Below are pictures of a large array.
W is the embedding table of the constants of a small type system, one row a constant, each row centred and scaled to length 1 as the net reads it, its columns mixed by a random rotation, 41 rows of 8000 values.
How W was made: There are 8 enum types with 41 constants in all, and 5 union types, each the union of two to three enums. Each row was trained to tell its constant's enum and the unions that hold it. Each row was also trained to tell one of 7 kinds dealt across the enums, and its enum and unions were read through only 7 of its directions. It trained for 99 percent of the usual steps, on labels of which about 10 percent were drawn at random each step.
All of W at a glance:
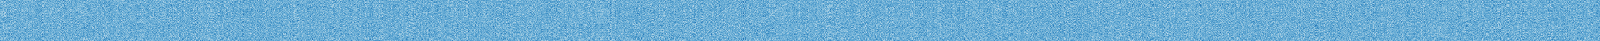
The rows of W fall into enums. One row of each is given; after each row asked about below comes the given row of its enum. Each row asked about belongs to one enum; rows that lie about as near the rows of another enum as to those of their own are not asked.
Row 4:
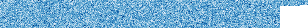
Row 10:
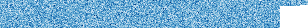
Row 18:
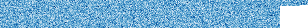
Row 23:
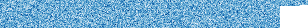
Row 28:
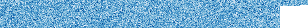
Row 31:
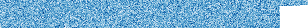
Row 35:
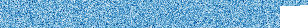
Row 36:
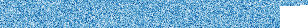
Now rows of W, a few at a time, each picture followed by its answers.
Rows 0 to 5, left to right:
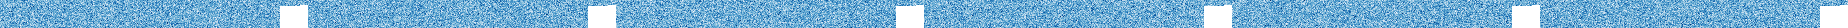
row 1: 4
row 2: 31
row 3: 28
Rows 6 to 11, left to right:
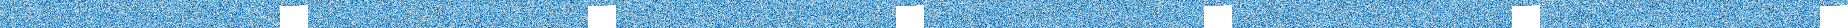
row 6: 4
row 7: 35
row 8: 23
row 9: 36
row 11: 36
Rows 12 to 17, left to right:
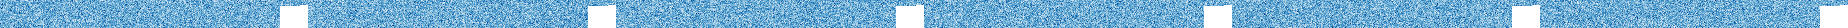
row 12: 4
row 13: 31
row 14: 36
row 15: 4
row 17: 36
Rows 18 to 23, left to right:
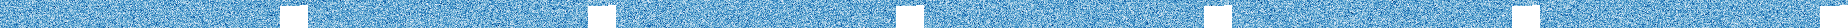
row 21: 35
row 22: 36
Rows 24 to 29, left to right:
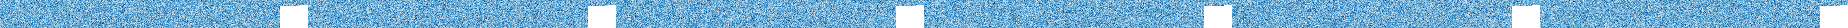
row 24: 18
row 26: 35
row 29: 31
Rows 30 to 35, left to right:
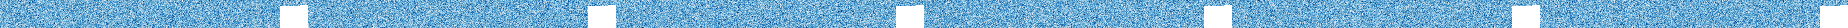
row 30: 35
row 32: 18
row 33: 35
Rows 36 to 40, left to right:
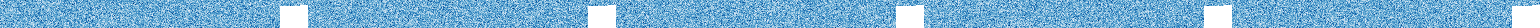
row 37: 31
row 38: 4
